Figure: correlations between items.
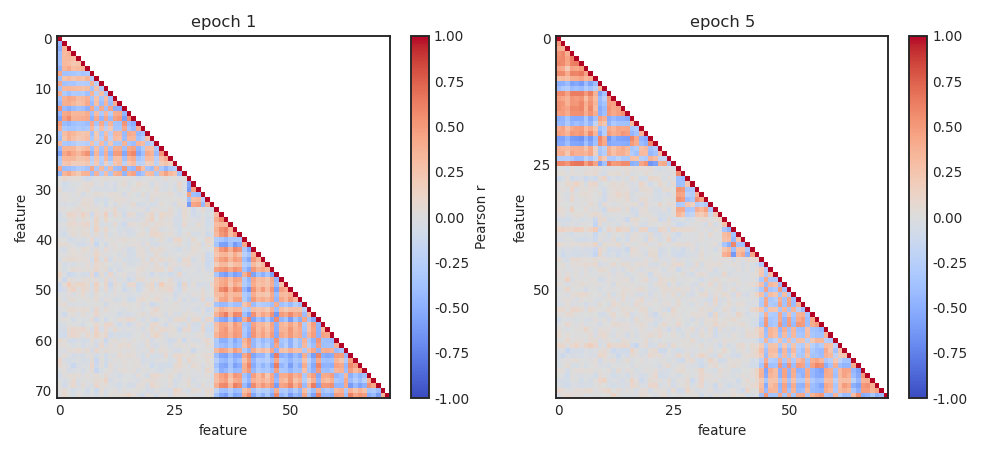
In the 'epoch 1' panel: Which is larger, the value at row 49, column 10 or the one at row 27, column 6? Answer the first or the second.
the second
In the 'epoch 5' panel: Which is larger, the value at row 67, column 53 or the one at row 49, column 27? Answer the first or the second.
the second
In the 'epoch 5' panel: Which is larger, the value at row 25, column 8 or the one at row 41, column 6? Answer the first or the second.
the first
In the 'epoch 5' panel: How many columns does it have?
72
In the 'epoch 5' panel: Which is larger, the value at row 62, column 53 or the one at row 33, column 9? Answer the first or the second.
the second
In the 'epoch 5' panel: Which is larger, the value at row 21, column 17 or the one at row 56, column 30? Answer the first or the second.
the first
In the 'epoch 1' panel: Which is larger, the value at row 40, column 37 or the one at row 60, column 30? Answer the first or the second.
the second
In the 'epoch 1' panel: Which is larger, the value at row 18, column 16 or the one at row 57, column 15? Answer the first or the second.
the second
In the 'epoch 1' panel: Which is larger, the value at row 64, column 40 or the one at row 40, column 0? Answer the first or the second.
the first
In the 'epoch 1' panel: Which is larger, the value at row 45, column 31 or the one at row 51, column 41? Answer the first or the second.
the first
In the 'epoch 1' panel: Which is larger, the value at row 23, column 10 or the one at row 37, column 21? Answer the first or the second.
the first
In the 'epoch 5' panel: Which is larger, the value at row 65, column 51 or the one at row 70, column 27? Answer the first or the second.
the second
